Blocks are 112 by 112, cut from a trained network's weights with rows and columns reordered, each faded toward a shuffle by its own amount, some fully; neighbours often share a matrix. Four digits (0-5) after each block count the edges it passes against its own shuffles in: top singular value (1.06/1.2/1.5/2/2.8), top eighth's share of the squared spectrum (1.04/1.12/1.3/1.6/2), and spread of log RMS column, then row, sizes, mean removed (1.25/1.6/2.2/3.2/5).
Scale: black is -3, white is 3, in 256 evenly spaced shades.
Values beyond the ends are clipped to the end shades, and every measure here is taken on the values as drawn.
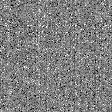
2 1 0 1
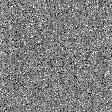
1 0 0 0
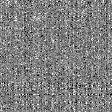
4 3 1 3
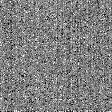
3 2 0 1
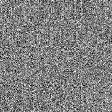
3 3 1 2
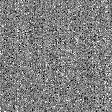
2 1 0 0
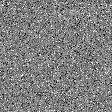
0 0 0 0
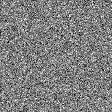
0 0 0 0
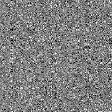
3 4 3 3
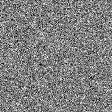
2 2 0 1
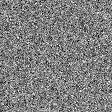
0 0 0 0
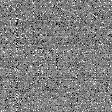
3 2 2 0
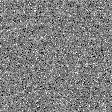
1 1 0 0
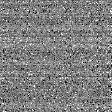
3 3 3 0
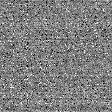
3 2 2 0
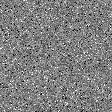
0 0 0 0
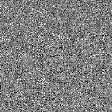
3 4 2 2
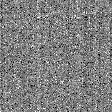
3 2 0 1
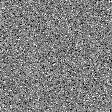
1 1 0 0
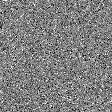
1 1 0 0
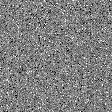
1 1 0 0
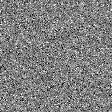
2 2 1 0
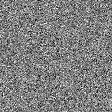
2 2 0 1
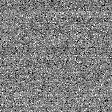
2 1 1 0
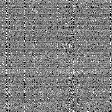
4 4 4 0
